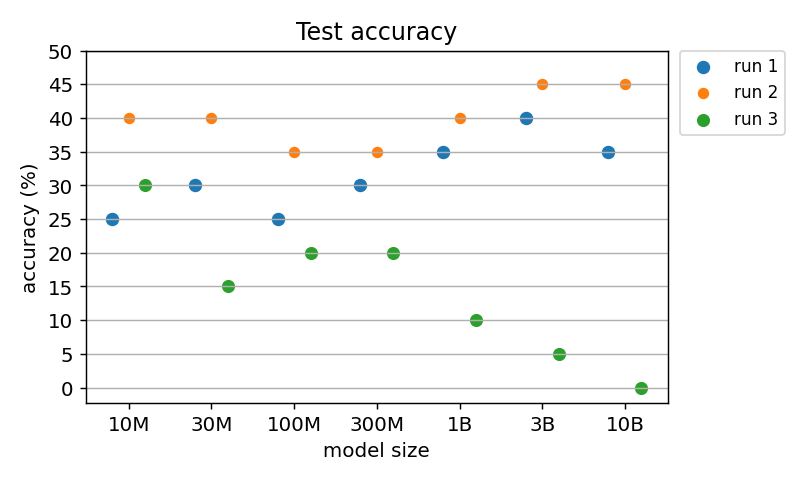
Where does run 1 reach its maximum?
3B
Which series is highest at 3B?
run 2
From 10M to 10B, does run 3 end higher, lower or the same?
lower
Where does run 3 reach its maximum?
10M
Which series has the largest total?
run 2
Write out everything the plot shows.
Title: Test accuracy
x-axis: model size, ticks 10M 30M 100M 300M 1B 3B 10B
y-axis: accuracy (%), ticks 0 5 10 15 20 25 30 35 40 45 50
Legend: run 1, run 2, run 3
Values:
run 1: 25 30 25 30 35 40 35
run 2: 40 40 35 35 40 45 45
run 3: 30 15 20 20 10 5 0
